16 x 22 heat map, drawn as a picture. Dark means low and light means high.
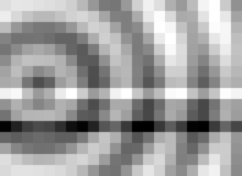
Rows 9 and 12 stand out from the rest. The ninth with the highest average is the top right. Concentric rings centre on the middle left.
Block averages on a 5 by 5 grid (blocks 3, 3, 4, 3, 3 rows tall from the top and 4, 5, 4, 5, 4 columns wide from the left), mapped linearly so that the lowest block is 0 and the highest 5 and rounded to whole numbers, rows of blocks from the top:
4 4 2 5 5 / 2 1 3 4 4 / 3 2 3 3 3 / 0 0 1 0 1 / 4 4 2 3 4
